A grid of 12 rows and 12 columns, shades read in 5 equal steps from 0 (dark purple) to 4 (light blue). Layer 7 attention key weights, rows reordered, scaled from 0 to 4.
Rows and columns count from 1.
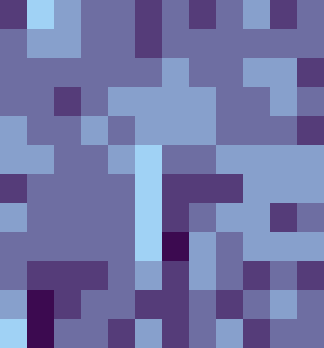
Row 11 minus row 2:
1 -3 -2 0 0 0 -1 0 -1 0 1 0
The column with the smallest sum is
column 7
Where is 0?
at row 9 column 7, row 11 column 2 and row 12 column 2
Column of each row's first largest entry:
2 2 7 5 1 6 6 6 6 6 1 1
